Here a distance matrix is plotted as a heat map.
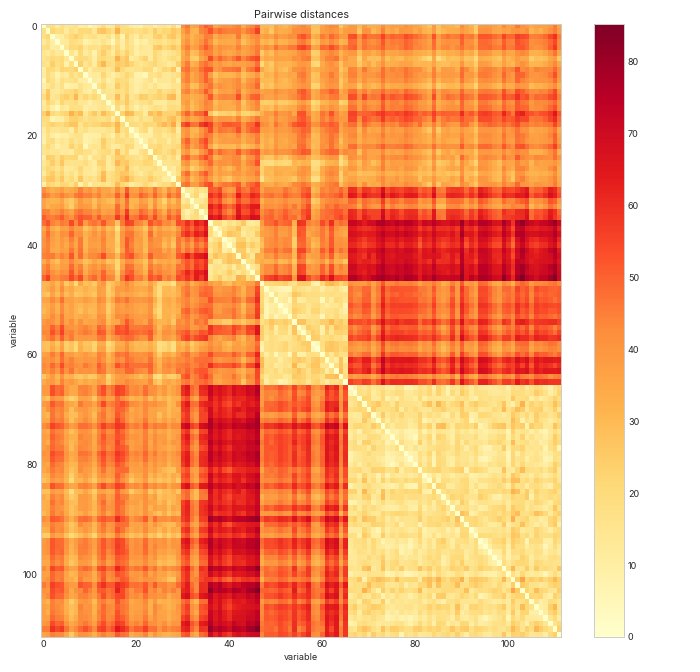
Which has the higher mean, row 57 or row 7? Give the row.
57
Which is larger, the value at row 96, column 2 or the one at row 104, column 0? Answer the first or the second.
the first
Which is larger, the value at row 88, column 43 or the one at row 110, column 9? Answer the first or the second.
the first
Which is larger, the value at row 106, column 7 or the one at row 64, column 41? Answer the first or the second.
the second
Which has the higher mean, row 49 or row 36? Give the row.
36
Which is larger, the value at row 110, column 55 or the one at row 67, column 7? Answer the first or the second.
the first
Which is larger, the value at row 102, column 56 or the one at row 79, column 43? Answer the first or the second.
the second
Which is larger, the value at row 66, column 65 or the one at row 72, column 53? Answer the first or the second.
the first
